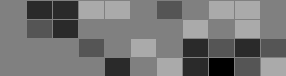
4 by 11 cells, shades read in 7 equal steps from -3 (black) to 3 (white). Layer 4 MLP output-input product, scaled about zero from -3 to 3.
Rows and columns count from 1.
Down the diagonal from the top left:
0 -1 0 0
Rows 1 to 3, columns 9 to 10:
1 1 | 0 1 | -1 -2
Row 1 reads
0 -2 -2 1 1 0 -1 0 1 1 0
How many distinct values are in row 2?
4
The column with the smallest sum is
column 3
